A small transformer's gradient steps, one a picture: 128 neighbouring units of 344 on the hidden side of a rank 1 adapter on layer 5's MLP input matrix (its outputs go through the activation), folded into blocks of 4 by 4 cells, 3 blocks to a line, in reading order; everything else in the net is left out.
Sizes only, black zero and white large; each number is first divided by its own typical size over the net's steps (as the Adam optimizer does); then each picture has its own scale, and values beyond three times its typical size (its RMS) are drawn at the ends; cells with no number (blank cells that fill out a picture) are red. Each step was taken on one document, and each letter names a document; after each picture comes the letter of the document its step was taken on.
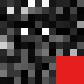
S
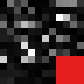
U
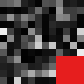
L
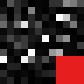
U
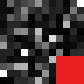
S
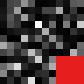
S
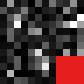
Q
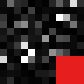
U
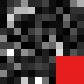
S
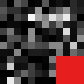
L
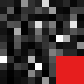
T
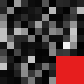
T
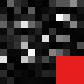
U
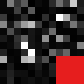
U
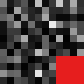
Q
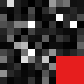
U
